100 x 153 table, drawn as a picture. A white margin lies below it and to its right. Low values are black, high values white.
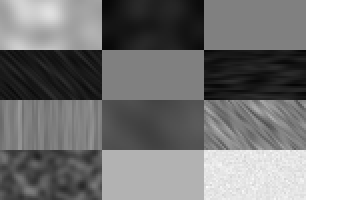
It is made of 4 by 3 panels. Panel 1,1: high, smooth. Panel 1,2: very low, smooth, faint in contrast. Panel 1,3: middling, flat. Panel 2,1: very low, slanting down to the right, faint in contrast. Panel 2,2: middling, flat. Panel 2,3: very low, streaked across, faint in contrast. Panel 3,1: middling, streaked downward, faint in contrast. Panel 3,2: low, smooth, faint in contrast. Panel 3,3: middling, slanting down to the right. Panel 4,1: low, blotchy. Panel 4,2: high, flat. Panel 4,3: very high, fine-grained, faint in contrast.
